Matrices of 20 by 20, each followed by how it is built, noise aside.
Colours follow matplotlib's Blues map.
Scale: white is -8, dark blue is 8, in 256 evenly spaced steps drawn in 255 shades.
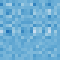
low rank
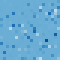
sparse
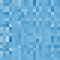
low rank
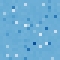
sparse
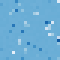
sparse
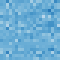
low rank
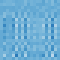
low rank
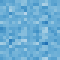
low rank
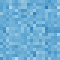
low rank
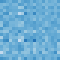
low rank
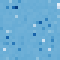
sparse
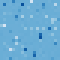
sparse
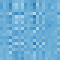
low rank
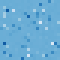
sparse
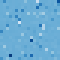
sparse
